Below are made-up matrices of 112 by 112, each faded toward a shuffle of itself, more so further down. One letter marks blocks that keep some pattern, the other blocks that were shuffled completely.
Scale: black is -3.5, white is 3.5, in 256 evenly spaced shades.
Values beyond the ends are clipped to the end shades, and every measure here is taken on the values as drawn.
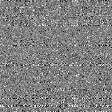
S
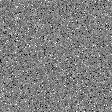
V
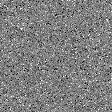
V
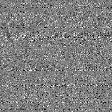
S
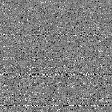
S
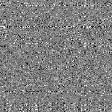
S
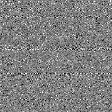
S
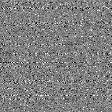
S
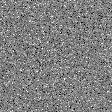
V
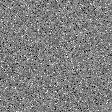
V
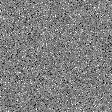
V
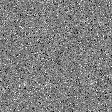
V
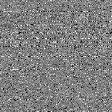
S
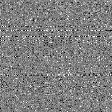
S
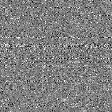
S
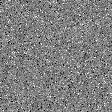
V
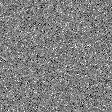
V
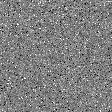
V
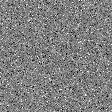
V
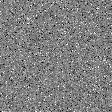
V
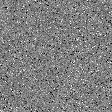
V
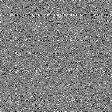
S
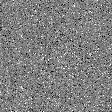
V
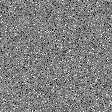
V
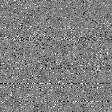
S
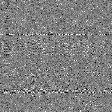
S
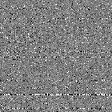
S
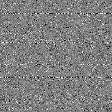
S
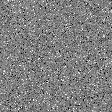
V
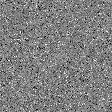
V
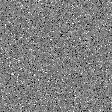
V
